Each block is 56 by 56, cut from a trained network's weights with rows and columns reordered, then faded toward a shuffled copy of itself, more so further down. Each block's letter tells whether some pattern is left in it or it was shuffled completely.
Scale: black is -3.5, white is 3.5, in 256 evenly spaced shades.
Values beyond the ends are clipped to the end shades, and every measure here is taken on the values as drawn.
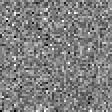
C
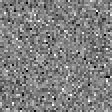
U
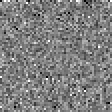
C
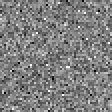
U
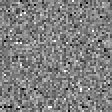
C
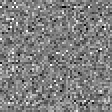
C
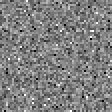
U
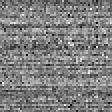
C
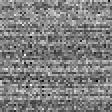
C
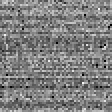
C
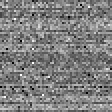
C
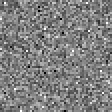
U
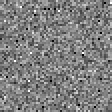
U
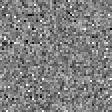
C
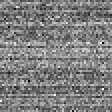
C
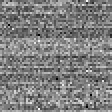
C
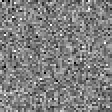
C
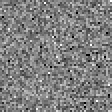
U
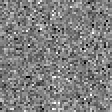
C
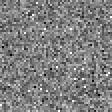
U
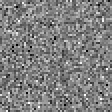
U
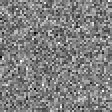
U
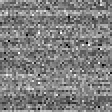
C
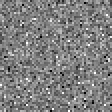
U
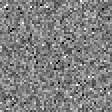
U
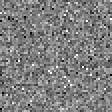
U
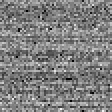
C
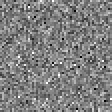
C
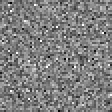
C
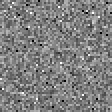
U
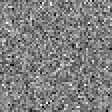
U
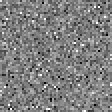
U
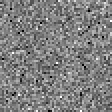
U
